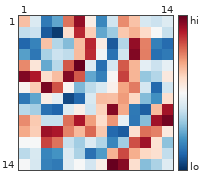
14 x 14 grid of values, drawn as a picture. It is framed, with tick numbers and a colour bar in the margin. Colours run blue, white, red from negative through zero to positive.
Overall the values sit about 50% of the way up the scale. No row or column stands out. The halves do not mirror each other. No overall slope runs across the table. The ninth with the lowest average is the top left. Rings spread out from the top left.
